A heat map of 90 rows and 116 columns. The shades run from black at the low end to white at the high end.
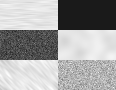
It is made of 3 by 2 panels. Panel 1,1: very high, streaked across, faint in contrast. Panel 1,2: very low, flat. Panel 2,1: low, fine-grained. Panel 2,2: very high, smooth, faint in contrast. Panel 3,1: very high, slanting down to the right, faint in contrast. Panel 3,2: high, fine-grained.
